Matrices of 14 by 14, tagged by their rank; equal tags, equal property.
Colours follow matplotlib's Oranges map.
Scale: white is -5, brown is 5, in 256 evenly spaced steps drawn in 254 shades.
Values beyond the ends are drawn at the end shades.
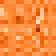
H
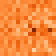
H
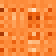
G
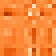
G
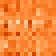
H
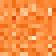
H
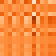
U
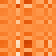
U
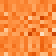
G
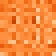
H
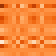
U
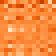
H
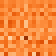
H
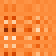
U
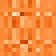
G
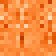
H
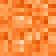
G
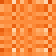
U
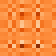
U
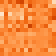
H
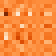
G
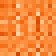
G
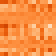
G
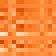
G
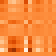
U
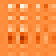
U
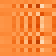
U
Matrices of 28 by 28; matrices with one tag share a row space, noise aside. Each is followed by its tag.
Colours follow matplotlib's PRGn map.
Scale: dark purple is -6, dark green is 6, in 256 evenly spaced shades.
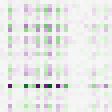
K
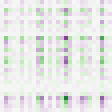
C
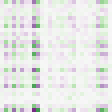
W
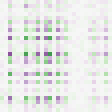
K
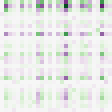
C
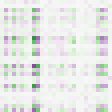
W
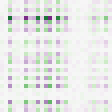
K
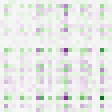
C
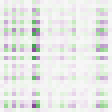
W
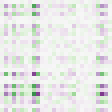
W
